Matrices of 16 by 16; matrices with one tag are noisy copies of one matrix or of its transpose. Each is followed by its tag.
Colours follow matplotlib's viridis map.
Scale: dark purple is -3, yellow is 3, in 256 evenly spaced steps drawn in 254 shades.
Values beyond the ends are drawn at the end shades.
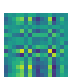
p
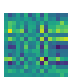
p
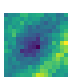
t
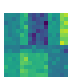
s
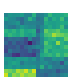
s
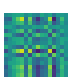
p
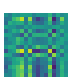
p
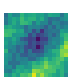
t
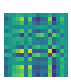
p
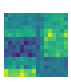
s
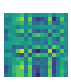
p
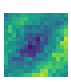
t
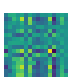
p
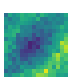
t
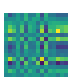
p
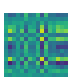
p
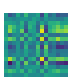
p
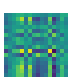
p
